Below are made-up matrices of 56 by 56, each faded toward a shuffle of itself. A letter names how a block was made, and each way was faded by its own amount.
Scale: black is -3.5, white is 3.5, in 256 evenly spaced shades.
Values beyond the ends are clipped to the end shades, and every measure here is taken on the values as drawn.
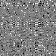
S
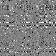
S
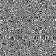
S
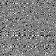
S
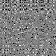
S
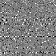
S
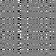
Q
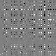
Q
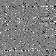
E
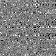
S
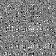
S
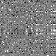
S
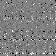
E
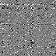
E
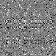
S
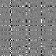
Q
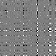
Q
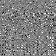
S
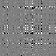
Q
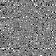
S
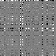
Q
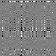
Q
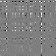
Q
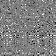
S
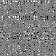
E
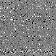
E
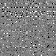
E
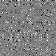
E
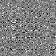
S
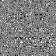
S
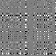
Q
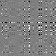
Q
